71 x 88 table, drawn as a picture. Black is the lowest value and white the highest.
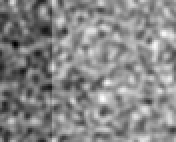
No regular stripes run through it. The right part is higher, past a seam about 30% of the way across. The texture is blotchy.
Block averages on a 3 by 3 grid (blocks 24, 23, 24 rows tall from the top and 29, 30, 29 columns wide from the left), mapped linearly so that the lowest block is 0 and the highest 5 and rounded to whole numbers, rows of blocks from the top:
0 4 5 | 0 4 5 | 1 4 4
